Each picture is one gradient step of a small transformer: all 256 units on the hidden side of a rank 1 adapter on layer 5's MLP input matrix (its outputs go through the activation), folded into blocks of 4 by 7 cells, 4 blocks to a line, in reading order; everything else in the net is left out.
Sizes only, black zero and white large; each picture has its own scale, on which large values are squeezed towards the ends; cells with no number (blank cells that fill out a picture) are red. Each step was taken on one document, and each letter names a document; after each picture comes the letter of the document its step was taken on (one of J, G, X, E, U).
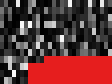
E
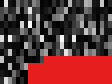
E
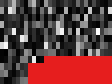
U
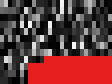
E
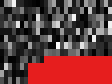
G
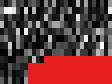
U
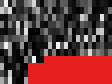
U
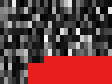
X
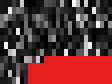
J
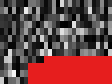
X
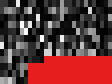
E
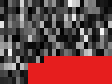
G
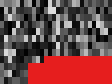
G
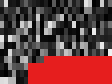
E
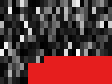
J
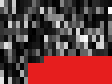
U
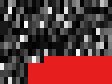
G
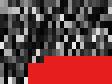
U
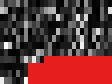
U
